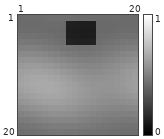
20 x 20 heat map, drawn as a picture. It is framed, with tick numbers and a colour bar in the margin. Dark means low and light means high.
An odd patch, lower than its surroundings, sits in the top middle. The top middle is the roughest part. The top middle is the ninth with the lowest average. The middle left is the ninth with the highest average.
